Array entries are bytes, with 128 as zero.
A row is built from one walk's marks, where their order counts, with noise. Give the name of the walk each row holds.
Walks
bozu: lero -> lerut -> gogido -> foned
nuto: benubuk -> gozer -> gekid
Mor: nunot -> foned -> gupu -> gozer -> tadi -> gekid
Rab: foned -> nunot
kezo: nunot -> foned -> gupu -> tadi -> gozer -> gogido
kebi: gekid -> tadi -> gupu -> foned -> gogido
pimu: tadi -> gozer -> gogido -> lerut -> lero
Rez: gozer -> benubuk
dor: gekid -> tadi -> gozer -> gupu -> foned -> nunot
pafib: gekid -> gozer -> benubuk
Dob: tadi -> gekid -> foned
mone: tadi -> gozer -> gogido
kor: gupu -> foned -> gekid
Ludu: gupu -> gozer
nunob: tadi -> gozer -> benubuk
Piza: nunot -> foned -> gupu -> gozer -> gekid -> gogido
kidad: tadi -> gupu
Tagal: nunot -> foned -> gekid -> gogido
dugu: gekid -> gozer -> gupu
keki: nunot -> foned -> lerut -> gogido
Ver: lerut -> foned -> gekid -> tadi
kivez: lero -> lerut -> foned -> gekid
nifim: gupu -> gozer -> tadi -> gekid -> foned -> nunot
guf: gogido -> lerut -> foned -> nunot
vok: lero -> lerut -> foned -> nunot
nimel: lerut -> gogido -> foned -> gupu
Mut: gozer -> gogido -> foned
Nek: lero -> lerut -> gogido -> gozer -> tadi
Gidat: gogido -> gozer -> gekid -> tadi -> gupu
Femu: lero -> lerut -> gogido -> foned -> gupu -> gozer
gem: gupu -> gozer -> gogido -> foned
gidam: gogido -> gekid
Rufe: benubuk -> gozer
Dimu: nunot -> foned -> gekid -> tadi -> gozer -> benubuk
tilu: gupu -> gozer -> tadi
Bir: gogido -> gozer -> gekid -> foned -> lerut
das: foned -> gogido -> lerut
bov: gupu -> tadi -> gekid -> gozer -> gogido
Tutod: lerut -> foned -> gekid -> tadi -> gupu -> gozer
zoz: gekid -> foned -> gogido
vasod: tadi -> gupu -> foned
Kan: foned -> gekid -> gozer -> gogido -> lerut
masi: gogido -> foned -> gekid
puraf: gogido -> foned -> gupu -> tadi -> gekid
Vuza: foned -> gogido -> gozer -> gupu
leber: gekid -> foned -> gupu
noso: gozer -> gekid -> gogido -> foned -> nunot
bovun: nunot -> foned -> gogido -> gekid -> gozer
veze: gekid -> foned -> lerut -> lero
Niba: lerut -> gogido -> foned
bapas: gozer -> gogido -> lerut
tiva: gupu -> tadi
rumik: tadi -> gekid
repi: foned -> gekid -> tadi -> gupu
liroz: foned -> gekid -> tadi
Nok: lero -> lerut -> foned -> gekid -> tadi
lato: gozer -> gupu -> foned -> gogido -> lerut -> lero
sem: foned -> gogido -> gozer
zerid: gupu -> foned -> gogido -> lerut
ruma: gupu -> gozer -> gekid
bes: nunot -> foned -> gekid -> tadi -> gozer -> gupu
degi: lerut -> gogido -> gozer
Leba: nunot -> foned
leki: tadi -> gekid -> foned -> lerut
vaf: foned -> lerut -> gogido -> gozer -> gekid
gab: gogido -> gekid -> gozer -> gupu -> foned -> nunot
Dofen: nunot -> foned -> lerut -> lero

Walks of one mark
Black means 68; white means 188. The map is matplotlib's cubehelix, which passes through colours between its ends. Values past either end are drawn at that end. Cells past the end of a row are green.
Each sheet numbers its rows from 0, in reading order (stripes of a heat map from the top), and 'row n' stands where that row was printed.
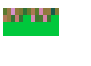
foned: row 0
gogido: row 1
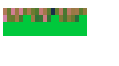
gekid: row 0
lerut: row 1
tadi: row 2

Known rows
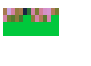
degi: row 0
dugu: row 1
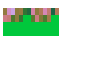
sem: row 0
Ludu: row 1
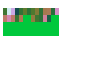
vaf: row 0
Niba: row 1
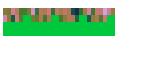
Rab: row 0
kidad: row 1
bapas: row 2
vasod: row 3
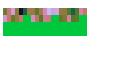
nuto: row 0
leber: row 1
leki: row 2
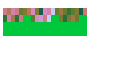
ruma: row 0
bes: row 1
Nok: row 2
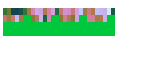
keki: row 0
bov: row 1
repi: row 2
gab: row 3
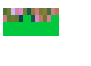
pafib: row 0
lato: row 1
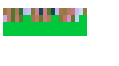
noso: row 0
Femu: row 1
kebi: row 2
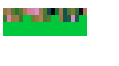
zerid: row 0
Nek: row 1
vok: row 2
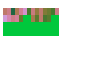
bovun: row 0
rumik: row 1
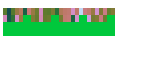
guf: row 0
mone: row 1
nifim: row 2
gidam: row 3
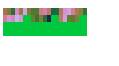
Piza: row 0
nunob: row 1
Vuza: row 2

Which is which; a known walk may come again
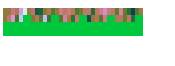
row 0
kebi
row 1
Leba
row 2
ruma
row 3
vasod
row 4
das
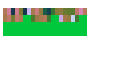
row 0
Femu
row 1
bapas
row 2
Tagal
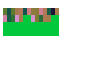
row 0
guf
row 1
Rufe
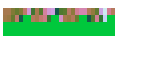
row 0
Mut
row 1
Dimu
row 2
zoz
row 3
Tutod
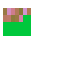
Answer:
liroz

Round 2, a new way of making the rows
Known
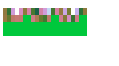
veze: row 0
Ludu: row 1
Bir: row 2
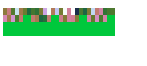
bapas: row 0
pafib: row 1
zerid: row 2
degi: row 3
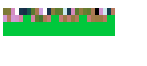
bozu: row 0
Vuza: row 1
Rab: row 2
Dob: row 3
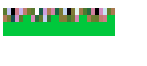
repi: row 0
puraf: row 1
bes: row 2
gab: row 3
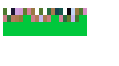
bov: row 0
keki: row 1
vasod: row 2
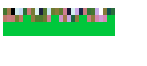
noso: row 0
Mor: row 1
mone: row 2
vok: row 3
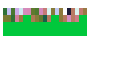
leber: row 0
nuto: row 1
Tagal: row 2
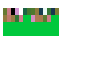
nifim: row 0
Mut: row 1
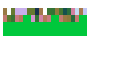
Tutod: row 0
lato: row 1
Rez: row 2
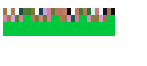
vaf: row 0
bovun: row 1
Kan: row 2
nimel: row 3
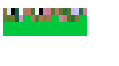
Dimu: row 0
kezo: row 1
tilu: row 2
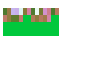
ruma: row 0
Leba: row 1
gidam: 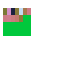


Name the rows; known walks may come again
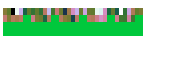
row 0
leki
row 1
nunob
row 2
Rufe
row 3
kivez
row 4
tiva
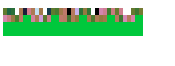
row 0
gem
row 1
vaf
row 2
liroz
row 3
kezo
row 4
Dofen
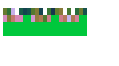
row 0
Femu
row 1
Mut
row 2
keki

